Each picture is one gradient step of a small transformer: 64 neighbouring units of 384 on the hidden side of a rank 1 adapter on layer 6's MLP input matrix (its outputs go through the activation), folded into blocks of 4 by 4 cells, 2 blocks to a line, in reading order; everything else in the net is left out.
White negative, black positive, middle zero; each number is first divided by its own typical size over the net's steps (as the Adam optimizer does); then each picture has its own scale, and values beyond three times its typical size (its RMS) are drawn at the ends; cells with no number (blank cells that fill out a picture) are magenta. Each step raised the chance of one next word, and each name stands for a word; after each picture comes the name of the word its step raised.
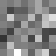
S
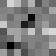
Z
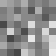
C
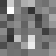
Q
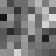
S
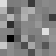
Q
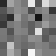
Q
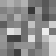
C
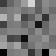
S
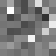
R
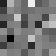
Q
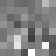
C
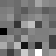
Z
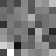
Z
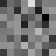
S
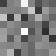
S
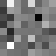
Q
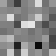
Z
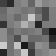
Z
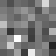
C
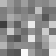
C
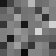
Q
